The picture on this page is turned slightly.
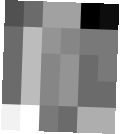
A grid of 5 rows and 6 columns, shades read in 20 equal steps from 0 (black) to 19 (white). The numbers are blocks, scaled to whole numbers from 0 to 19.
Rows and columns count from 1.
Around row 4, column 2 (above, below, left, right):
14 19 8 10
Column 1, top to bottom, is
6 8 8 8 18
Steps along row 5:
up down down up same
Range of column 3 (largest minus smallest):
3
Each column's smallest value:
6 8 9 8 0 1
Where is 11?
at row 2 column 3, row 3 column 4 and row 4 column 4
